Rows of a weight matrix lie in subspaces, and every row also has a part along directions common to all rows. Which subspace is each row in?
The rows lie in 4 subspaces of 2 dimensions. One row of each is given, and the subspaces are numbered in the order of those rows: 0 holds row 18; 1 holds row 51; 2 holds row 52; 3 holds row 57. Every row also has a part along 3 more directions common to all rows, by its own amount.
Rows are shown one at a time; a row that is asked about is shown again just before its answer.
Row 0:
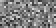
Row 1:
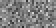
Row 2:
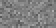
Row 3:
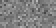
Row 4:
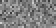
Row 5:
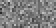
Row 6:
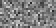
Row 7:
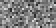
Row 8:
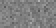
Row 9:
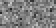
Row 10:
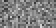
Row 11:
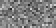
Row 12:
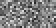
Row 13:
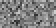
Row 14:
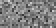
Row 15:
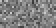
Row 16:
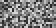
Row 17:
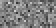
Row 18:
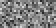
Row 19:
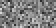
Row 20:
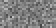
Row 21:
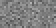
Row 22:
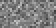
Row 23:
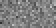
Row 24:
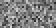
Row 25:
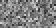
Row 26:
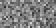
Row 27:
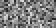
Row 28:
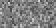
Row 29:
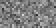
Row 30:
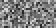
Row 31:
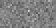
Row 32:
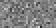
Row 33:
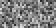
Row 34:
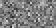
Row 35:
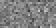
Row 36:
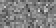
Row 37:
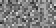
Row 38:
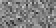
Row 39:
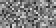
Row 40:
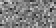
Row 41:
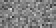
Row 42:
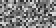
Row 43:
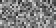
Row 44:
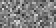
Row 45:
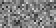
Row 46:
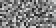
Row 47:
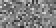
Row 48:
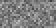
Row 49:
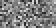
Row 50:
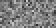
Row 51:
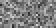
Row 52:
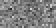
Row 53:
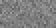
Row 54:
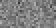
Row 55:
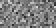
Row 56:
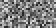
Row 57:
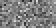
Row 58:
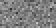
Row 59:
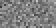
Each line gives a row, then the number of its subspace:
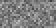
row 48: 1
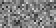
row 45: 1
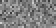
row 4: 3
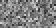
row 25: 3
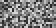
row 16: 2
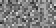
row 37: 3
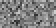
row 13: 1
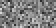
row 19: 0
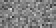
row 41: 2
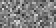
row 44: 1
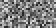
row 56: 2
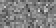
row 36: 0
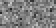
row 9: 2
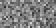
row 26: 0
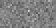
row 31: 1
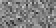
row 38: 0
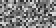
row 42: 3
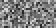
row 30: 2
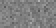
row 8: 0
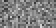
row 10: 2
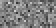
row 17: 0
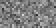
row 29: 1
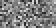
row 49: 3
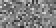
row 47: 3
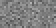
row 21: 0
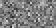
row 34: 1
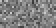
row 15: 3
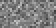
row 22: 1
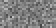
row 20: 2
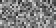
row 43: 3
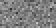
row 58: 2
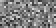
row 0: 0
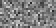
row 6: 1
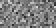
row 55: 3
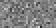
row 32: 2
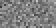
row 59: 3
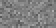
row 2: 1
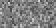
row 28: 0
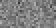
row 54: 3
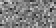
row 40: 2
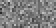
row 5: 0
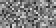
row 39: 1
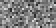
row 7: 2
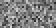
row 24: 1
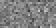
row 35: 0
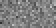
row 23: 3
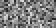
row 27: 2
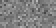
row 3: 3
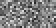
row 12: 0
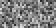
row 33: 0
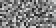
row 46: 3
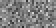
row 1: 1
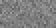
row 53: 3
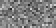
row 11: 2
